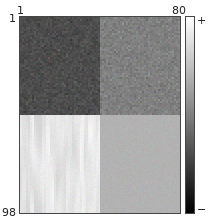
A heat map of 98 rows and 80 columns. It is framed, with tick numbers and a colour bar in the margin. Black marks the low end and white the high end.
It is made of 2 by 2 panels. Panel 1,1: low, fine-grained, faint in contrast. Panel 1,2: middling, fine-grained, faint in contrast. Panel 2,1: very high, streaked downward, faint in contrast. Panel 2,2: high, flat.
